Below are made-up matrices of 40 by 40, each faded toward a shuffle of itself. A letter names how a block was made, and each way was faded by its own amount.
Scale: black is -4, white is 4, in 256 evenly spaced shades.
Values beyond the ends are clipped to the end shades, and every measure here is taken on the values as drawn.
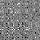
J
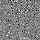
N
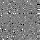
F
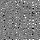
F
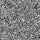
N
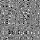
J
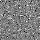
N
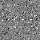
N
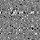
F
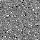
N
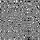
F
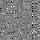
J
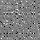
F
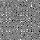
J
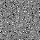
N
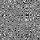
J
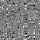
F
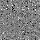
N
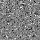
N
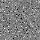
N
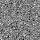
N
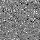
N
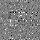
F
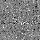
N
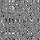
J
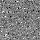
N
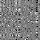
J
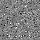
N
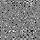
J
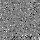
N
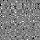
F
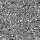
N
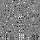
J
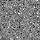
N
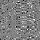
J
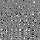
J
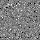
N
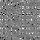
J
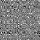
J
